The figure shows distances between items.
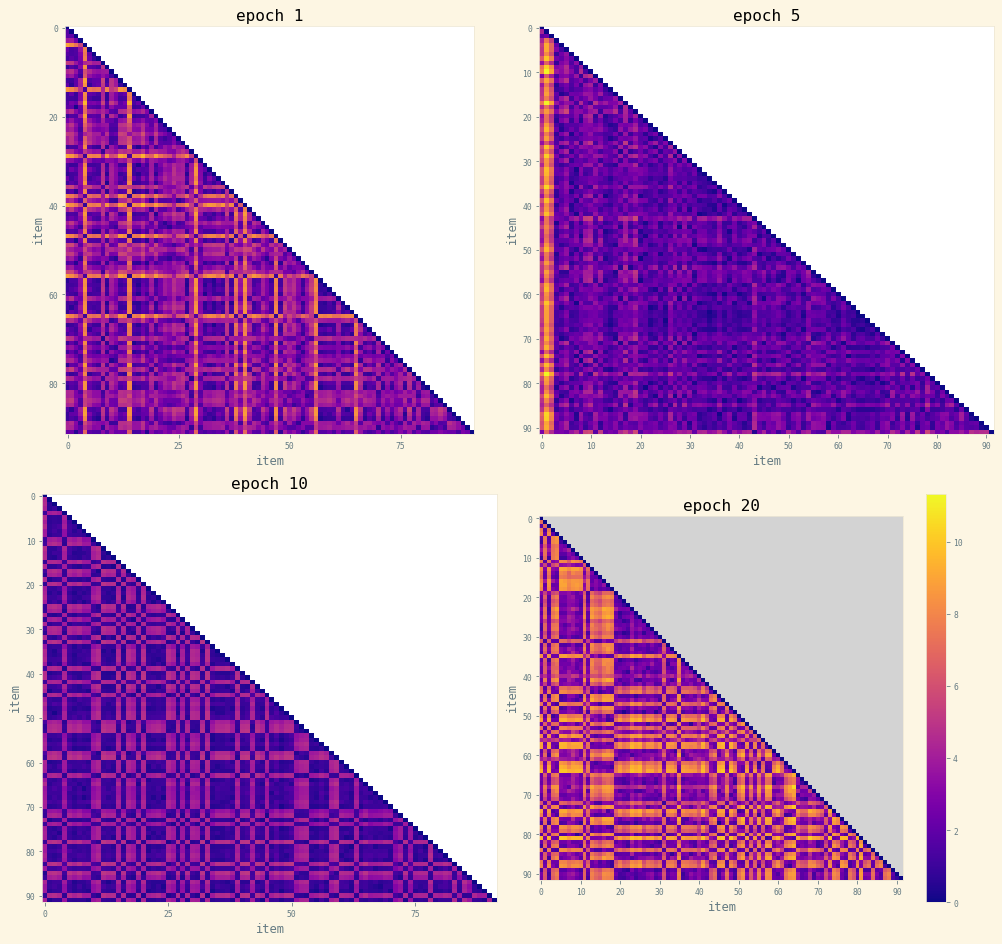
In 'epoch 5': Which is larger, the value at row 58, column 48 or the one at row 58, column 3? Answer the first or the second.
the first
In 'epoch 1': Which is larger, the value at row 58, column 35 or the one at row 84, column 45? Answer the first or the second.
the second
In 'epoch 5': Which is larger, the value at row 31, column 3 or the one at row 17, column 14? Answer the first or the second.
the second
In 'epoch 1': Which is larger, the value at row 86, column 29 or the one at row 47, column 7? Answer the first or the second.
the first
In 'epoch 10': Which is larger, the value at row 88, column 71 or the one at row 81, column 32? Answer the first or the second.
the first
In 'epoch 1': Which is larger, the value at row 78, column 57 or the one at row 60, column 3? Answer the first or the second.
the second
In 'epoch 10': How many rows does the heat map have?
92
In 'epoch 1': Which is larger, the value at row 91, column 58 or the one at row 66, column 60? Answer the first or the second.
the second
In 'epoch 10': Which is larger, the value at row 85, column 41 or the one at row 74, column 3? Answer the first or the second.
the first
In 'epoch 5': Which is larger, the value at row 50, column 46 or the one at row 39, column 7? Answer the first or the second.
the first
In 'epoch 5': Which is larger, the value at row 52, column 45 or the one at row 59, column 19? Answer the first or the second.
the second
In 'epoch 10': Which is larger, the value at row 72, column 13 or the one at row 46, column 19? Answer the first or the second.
the first
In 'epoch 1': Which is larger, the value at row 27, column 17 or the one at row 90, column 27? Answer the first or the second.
the second
